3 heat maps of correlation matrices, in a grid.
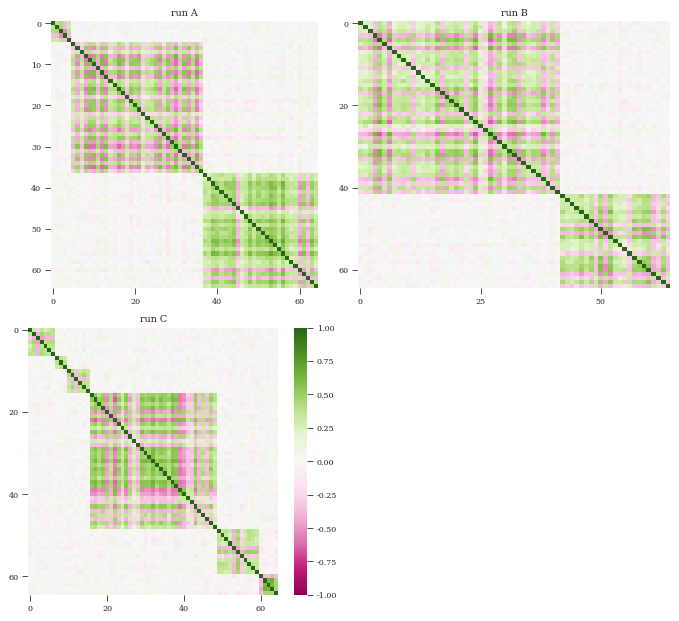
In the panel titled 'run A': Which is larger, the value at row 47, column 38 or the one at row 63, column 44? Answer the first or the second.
the second
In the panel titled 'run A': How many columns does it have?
65
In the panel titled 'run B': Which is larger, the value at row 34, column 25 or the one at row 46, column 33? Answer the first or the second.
the first
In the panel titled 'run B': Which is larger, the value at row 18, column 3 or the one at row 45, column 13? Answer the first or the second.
the second
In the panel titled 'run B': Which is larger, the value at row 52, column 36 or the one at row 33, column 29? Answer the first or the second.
the first
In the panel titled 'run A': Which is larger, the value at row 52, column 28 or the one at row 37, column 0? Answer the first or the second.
the second
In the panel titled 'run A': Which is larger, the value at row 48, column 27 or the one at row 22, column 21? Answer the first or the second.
the first
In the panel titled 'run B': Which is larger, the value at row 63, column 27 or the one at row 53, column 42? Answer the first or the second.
the second
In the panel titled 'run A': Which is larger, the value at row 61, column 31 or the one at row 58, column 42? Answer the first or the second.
the second
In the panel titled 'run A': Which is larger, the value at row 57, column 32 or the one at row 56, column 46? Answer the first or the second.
the second
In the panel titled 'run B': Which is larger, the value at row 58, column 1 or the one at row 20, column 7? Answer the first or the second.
the second
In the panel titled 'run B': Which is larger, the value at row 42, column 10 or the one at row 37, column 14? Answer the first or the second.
the second
